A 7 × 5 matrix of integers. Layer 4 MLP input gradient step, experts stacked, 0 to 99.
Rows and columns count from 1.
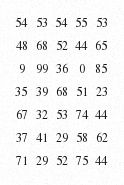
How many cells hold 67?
1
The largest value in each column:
71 99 68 75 85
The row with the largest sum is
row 2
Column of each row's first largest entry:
4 2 2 3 4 5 4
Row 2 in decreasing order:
68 65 52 48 44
